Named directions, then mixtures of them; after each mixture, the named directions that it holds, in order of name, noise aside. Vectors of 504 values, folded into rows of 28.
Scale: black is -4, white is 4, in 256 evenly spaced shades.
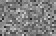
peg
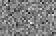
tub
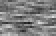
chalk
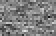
chalk, peg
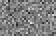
tub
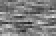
chalk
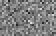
tub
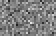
tub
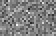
tub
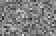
peg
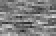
chalk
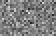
peg, tub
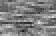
chalk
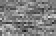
chalk, peg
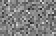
tub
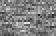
chalk, tub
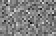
tub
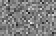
tub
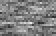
chalk, tub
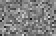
peg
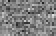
chalk, tub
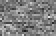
chalk, peg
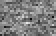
chalk, peg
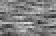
chalk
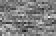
chalk, peg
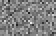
tub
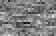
chalk, tub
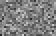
peg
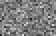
peg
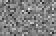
peg, tub
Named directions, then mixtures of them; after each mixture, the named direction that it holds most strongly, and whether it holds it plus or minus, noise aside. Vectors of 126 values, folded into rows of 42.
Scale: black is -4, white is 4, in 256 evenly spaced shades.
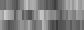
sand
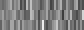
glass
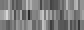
sand, plus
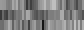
sand, minus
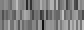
glass, minus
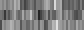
sand, minus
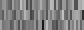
glass, minus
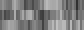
sand, minus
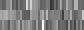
glass, plus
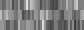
sand, plus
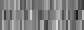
glass, plus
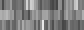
sand, plus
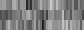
sand, minus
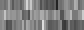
sand, plus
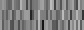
glass, minus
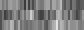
sand, minus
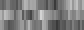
sand, plus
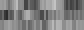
sand, minus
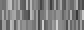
glass, plus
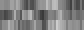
sand, minus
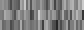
glass, minus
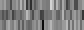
glass, minus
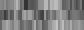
sand, minus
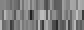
glass, minus
